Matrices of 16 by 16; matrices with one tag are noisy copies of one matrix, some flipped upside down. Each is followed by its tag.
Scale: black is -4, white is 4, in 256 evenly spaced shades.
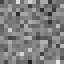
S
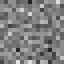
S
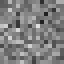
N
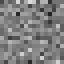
S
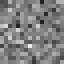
N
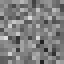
N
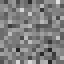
S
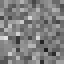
N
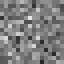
N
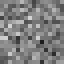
N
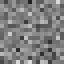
S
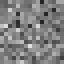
N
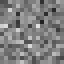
N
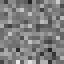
S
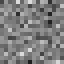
S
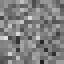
N
